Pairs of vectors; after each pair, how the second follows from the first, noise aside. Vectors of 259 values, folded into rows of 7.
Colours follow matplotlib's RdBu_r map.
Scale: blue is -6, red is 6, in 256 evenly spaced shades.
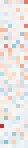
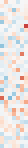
wrapped around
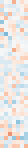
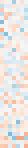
sign-scrambled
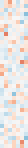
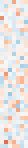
wrapped around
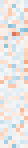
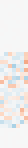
partly zeroed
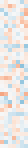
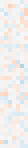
shrunk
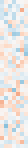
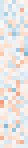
copied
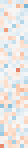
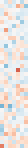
copied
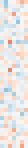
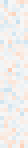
shrunk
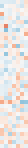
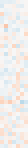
shrunk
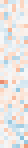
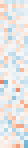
sign-scrambled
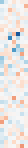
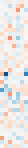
wrapped around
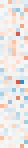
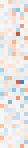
copied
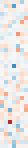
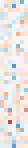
copied
